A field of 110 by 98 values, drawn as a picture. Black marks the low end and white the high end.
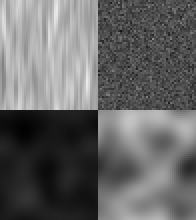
The table splits into 2 rows of 2 panels. Panel 1,1: high, streaked downward. Panel 1,2: low, fine-grained. Panel 2,1: very low, smooth, faint in contrast. Panel 2,2: middling, smooth, strong in contrast.
